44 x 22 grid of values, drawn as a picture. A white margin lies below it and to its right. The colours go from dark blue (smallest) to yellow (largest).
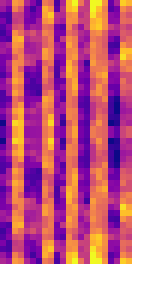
Grain: streaks running down. Stripes: upright, repeating 5 times. Mirror symmetry: top to bottom. Average level on the scale: 50%.
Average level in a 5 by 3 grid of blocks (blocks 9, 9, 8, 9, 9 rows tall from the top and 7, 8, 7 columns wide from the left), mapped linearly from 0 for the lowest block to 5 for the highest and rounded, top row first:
045
023
220
023
045
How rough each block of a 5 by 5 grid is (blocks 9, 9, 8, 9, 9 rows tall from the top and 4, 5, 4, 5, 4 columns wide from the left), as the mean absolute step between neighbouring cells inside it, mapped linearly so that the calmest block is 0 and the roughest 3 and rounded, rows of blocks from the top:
21212 | 21211 | 30211 | 21211 | 21212
